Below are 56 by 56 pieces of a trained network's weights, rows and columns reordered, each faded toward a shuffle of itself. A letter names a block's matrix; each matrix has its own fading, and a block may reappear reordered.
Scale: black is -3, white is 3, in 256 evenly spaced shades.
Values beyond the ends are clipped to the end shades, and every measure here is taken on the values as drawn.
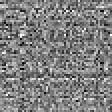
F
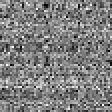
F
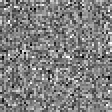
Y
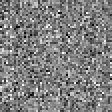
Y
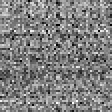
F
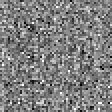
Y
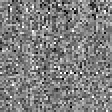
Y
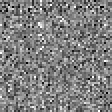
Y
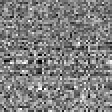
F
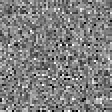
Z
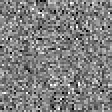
Z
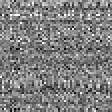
F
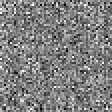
Y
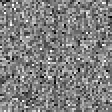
Y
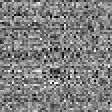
F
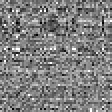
F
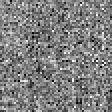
Y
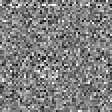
Z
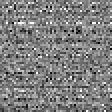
F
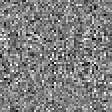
Z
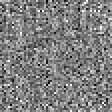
Y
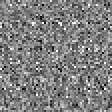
Z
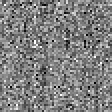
Y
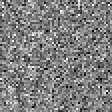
Y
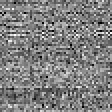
F
